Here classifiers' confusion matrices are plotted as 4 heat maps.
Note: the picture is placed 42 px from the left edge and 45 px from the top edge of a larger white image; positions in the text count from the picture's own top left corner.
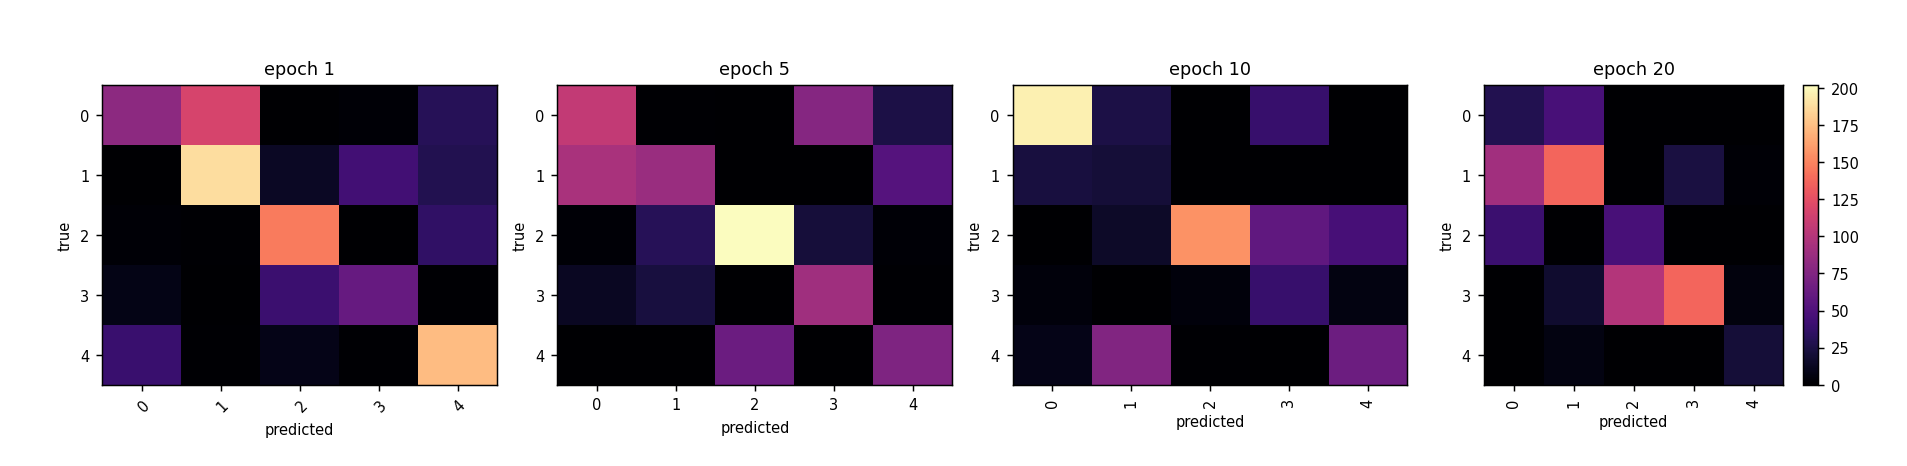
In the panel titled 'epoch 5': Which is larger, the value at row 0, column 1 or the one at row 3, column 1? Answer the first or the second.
the second
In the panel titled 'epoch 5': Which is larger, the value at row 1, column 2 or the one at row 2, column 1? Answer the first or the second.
the second
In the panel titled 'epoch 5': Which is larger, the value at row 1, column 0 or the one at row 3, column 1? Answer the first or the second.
the first
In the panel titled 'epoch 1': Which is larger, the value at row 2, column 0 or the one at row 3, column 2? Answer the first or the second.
the second
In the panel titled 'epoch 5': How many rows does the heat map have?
5
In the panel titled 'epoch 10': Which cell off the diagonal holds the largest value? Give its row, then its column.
4, 1
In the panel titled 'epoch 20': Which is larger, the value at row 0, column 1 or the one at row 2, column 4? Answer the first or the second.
the first
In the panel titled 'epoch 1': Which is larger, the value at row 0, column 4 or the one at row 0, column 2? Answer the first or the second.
the first
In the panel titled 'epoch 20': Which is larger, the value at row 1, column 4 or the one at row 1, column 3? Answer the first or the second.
the second
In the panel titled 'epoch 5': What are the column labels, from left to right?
0, 1, 2, 3, 4
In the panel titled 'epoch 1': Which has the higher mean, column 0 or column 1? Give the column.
1
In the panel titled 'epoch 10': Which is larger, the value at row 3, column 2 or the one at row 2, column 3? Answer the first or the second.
the second
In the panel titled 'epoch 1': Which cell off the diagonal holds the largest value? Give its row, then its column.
0, 1
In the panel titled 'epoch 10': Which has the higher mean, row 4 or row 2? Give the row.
2
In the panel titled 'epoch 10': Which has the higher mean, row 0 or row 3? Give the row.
0
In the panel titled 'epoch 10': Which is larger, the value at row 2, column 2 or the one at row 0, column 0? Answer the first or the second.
the second
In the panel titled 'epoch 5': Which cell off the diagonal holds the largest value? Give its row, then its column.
1, 0
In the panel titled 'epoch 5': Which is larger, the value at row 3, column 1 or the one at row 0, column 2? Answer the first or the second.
the first
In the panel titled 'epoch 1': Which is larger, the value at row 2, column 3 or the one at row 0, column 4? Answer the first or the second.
the second
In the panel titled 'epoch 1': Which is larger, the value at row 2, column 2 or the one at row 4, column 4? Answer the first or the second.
the second
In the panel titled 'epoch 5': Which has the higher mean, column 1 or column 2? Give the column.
2
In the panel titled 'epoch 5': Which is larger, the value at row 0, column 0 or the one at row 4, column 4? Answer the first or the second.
the first
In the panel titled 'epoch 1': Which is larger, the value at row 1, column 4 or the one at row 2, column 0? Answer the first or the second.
the first
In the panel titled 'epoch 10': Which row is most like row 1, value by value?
3
